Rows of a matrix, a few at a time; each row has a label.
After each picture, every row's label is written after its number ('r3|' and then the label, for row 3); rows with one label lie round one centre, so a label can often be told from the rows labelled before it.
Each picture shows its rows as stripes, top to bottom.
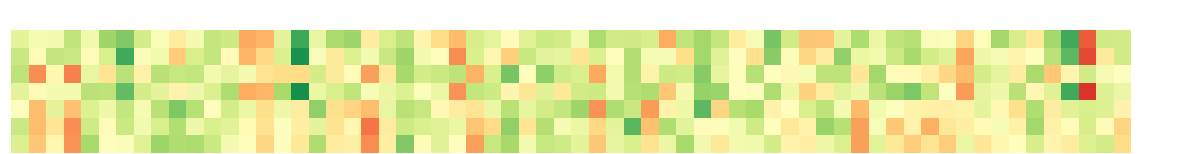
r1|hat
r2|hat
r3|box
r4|hat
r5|box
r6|box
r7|box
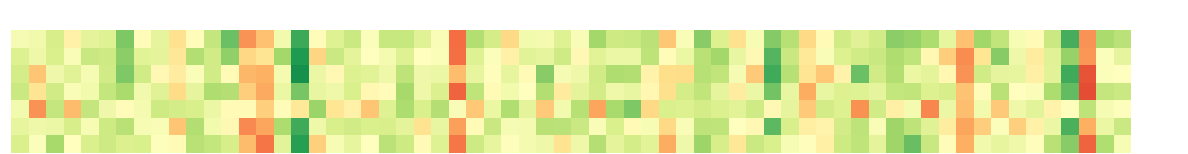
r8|hat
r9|hat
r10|hat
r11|hat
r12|box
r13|hat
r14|hat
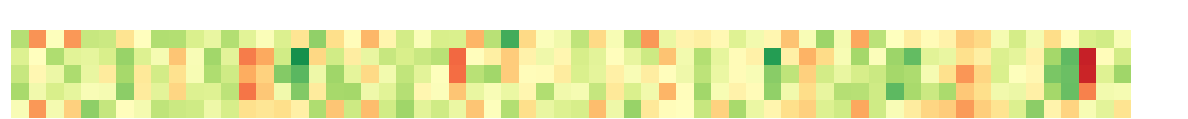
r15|box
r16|hat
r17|hat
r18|hat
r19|box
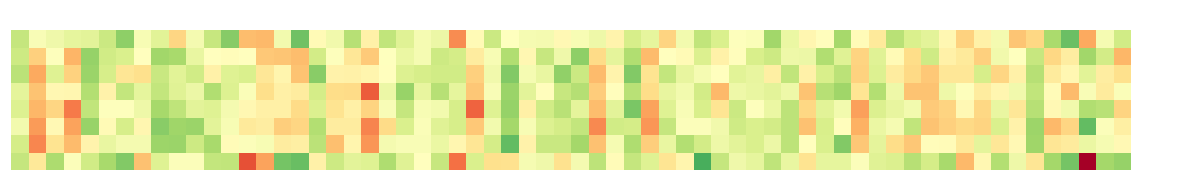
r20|hat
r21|box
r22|box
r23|box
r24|box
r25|box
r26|box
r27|hat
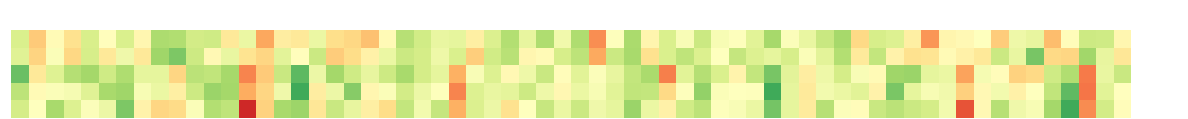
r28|box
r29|box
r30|hat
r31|hat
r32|hat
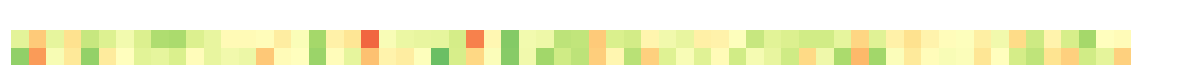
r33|box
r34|box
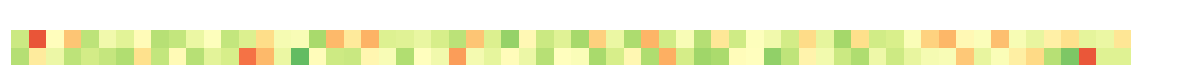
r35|box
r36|hat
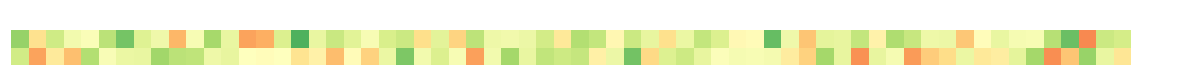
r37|hat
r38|box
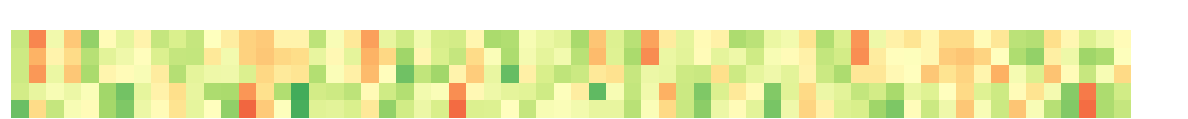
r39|box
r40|box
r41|box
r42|hat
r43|hat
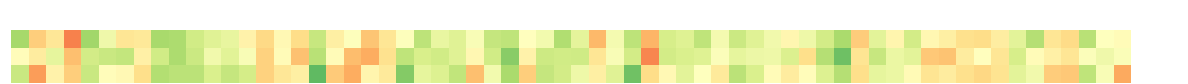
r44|box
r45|box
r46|box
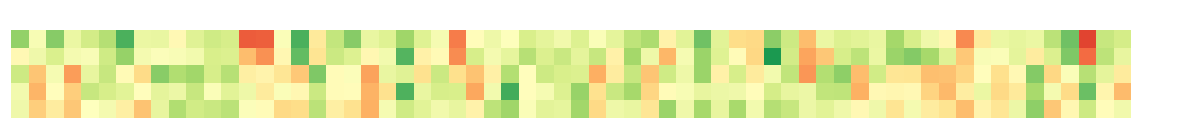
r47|hat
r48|hat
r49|box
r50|box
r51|box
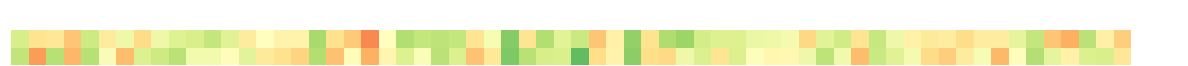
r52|box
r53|box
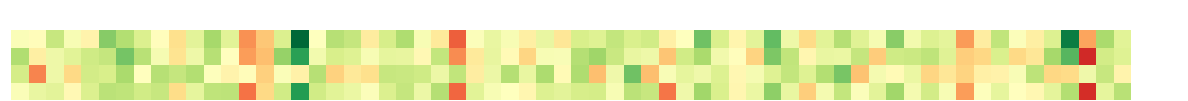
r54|hat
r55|hat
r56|box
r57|hat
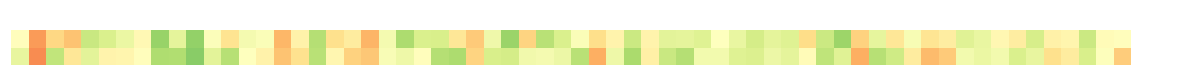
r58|box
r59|box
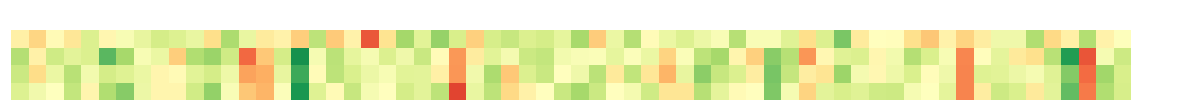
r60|box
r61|hat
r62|hat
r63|hat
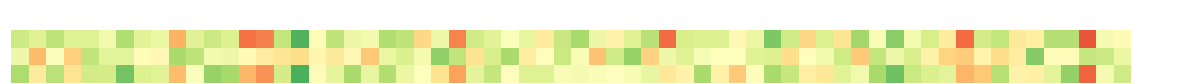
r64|hat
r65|box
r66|hat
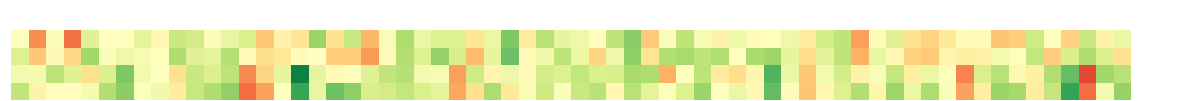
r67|box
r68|box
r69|hat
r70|hat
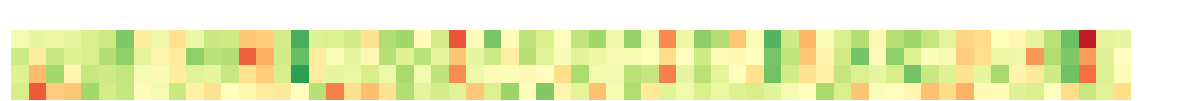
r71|hat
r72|hat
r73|hat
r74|box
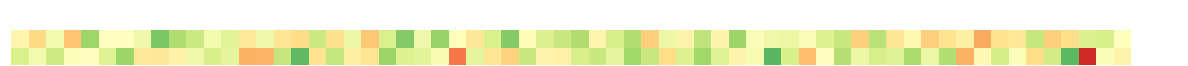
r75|box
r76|hat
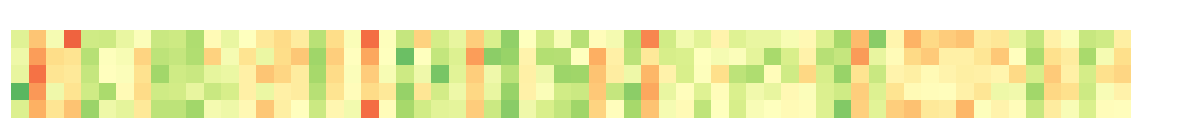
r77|box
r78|box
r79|box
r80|box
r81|box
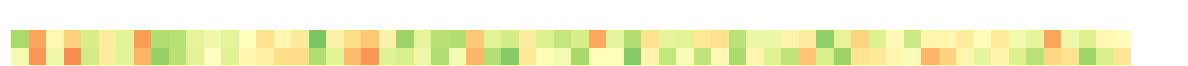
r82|box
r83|box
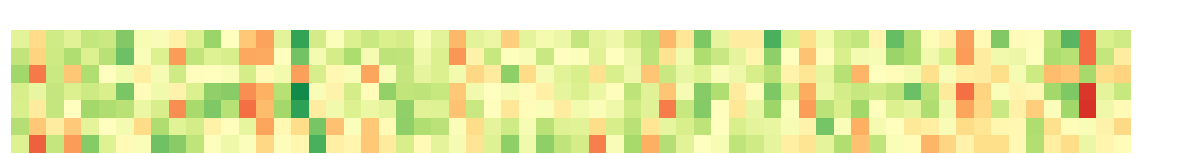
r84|hat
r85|hat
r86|box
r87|hat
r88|hat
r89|box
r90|box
